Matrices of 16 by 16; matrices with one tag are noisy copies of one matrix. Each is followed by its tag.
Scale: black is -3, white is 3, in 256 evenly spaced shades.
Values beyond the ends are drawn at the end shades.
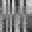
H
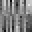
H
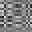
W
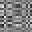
W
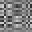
W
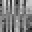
H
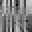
H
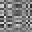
W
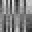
H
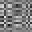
W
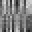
H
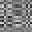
W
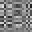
W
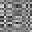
W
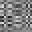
W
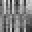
H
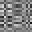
W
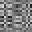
W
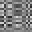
W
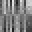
H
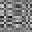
W
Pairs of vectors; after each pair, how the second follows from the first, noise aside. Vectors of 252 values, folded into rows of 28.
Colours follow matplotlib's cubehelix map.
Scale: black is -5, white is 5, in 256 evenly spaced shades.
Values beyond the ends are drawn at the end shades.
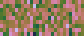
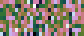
scaled up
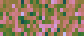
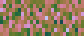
shuffled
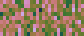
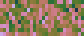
shuffled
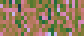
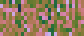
copied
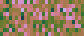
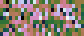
scaled up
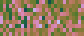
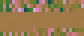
partly zeroed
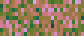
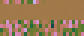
partly zeroed
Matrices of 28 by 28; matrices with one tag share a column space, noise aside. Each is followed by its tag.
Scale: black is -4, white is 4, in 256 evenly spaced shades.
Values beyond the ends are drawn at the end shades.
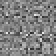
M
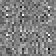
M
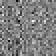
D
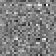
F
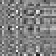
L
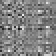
L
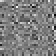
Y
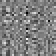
D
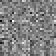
D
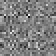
M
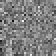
D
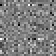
F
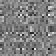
M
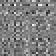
F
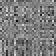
D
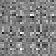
M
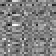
F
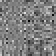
D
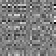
Y
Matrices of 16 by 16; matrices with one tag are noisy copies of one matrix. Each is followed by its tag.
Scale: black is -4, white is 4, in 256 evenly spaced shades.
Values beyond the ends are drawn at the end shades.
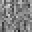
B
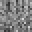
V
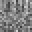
V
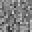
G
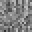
V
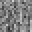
G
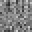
V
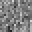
G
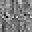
B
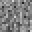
G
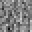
G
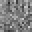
V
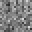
V
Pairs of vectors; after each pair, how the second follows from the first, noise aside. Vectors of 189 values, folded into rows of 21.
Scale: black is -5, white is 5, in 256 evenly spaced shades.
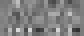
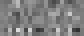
copied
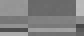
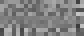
sign-scrambled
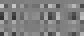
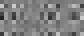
copied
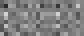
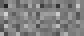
copied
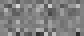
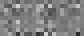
copied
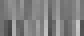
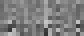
sign-scrambled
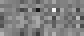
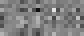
copied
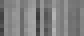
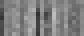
copied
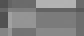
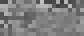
sign-scrambled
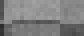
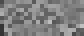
sign-scrambled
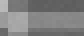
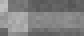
copied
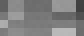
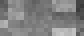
copied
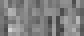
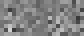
sign-scrambled
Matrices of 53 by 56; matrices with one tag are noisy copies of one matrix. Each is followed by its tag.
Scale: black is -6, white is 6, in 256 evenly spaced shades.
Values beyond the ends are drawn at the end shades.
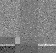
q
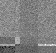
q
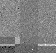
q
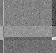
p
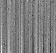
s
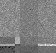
q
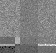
q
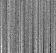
s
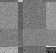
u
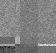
q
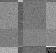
u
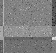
p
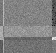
p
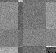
u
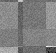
u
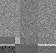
q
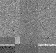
q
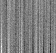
s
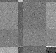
u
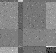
u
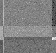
p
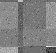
u
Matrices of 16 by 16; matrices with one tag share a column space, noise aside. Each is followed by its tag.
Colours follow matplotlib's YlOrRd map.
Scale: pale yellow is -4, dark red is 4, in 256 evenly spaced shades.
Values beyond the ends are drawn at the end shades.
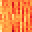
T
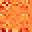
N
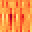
T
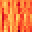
T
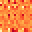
N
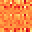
N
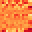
N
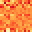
N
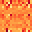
N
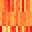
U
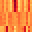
U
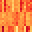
U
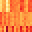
U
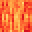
T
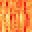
T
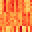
U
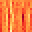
T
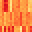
U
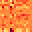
N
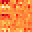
N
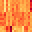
U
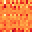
N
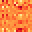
N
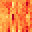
T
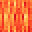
T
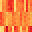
U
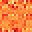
N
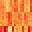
U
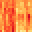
T
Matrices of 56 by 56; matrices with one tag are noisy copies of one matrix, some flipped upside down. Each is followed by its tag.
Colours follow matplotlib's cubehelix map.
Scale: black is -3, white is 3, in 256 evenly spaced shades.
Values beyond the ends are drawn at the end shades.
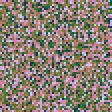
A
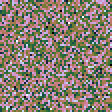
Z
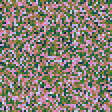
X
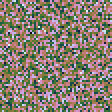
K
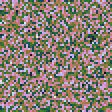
Z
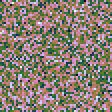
X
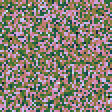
K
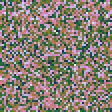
X
